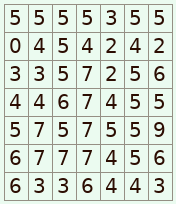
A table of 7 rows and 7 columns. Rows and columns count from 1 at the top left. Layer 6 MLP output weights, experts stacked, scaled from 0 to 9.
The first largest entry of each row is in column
1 3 4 4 7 2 1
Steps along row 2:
up up down down up down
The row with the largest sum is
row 5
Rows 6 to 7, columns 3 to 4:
7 7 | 3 6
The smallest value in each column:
0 3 3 4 2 4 2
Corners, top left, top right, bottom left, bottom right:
5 5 6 3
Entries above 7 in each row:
0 0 0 0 1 0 0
